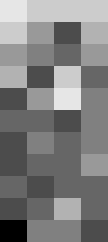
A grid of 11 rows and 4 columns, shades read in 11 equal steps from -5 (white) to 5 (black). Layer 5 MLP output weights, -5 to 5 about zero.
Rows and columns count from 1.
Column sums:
5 2 -4 -2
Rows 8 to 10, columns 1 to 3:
2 1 1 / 1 2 1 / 2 1 -2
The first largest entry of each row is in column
2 3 3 2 1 3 1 1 2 1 1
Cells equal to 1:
12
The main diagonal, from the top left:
-4 -1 1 1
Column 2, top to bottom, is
-3 -1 0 2 -1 1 0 1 2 1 0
